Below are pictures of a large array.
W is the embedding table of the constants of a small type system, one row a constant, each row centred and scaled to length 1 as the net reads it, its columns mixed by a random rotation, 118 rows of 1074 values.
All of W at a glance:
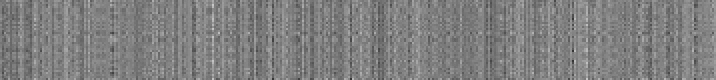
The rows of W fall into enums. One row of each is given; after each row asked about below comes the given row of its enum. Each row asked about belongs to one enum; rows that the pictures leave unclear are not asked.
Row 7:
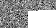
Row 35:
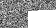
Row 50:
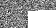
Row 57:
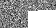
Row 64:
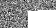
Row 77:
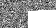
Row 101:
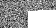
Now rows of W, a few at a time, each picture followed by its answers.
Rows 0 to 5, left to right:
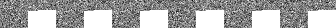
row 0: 57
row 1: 35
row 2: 35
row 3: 64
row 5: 77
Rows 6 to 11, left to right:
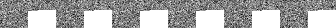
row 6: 35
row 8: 35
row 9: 35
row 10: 7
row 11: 101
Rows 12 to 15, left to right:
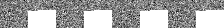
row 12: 64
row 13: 50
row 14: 7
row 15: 64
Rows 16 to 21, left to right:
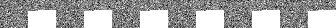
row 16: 50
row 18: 57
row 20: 101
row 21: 77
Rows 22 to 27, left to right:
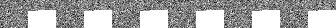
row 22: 50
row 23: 7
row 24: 35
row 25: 77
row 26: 50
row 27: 7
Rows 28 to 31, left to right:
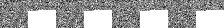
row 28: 77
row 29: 77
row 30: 101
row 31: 7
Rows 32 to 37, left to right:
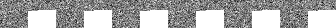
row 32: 35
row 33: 57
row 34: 50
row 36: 77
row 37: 7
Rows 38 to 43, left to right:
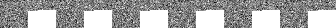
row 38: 101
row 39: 57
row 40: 57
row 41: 77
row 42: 7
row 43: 77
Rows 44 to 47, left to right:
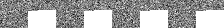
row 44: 35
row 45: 7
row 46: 57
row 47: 50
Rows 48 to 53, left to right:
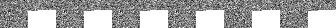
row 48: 64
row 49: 50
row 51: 50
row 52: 57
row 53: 35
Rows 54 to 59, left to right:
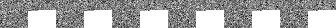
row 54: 35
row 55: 35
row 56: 7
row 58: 7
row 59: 7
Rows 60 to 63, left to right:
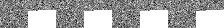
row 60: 7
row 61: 57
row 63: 35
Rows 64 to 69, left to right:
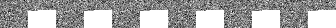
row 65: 35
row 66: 35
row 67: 7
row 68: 50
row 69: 77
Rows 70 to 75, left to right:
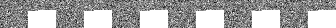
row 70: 50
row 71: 57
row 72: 101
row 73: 77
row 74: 64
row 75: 77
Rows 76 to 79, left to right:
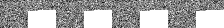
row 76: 101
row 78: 101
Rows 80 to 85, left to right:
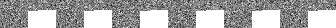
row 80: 57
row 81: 57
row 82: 50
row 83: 7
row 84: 35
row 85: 57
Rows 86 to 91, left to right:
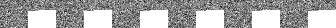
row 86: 50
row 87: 64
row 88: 35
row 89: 7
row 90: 77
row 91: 35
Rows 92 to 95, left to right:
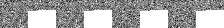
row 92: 77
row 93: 77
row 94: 7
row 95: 101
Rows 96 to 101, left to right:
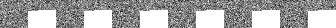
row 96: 35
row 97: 7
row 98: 64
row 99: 77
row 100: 57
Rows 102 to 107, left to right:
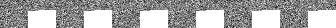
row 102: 50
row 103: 50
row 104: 35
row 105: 35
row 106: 101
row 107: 57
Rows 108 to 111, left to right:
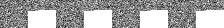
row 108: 50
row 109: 101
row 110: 50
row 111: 77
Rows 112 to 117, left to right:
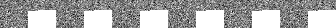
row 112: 50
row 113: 7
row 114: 7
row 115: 57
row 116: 50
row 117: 7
